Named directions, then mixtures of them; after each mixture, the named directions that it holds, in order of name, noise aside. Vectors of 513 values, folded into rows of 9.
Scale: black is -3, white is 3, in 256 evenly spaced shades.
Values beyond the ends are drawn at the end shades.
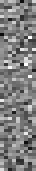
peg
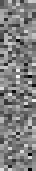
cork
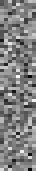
cork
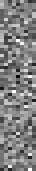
cork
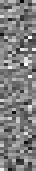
peg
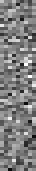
cork, peg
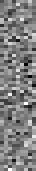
cork, peg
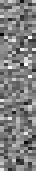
peg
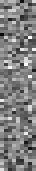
peg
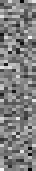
cork, peg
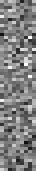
peg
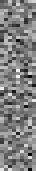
cork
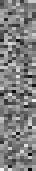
cork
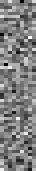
cork, peg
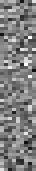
peg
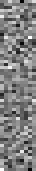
cork, peg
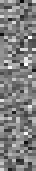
peg
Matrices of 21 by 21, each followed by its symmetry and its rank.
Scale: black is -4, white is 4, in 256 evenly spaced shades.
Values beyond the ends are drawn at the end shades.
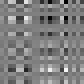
neither, rank one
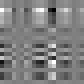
neither, rank one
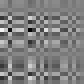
neither, rank one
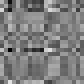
neither, rank two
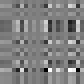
neither, rank one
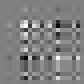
symmetric, rank one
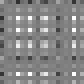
symmetric, rank one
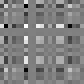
symmetric, rank one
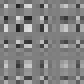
symmetric, rank one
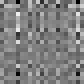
neither, rank two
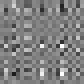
neither, rank two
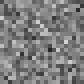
neither, full rank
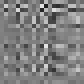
neither, rank two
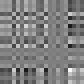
symmetric, rank one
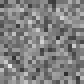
neither, full rank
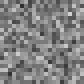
neither, full rank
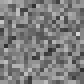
neither, full rank
